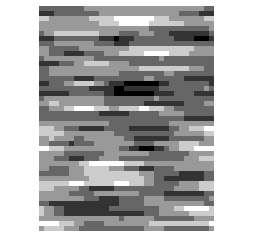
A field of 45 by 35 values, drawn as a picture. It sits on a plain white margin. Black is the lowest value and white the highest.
On average the colour sits 50% of the way up the scale. The centre is the ninth with the lowest average. The top middle is the ninth with the highest average. Streaks run across, left to right.
